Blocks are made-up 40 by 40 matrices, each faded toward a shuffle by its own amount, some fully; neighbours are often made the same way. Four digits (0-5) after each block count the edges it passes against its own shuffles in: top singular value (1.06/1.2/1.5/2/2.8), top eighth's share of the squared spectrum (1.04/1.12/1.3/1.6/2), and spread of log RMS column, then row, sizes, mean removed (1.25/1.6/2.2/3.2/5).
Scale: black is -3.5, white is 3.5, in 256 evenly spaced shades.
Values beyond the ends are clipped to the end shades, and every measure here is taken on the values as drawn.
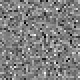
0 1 0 0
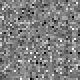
2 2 0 0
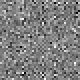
3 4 2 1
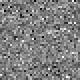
2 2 0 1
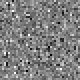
2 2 0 0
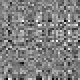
4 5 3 3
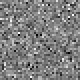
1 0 0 0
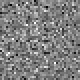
3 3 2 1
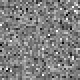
0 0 0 0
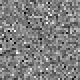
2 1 0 0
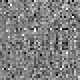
3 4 1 2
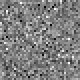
1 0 0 0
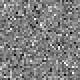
1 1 0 0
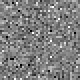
1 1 0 0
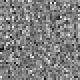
3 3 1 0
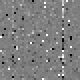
3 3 1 0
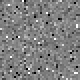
0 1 0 0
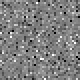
0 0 0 0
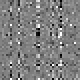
4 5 3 2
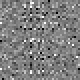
3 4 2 1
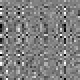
4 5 3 2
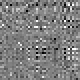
4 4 2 2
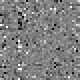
2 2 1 0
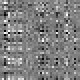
4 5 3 3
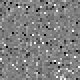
0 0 0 0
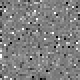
2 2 0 0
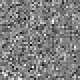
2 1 1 0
